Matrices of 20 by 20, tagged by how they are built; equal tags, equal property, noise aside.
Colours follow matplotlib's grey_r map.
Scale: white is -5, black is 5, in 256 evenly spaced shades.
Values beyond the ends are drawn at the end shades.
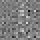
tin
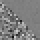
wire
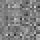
tin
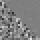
wire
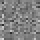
tin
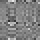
tin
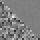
wire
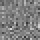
tin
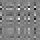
tin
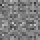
tin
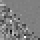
wire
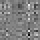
tin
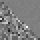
wire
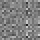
tin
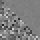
wire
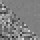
wire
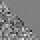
wire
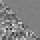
wire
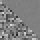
wire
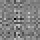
tin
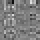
tin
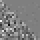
wire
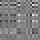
tin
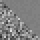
wire
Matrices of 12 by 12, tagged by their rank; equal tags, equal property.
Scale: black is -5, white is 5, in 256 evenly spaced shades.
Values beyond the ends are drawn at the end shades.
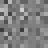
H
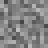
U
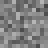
U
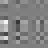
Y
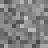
U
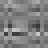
H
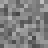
U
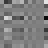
Y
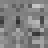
H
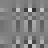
Y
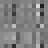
H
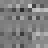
H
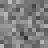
U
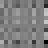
Y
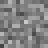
U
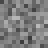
U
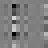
Y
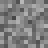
U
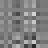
Y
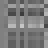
Y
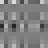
Y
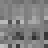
H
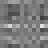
H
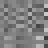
H
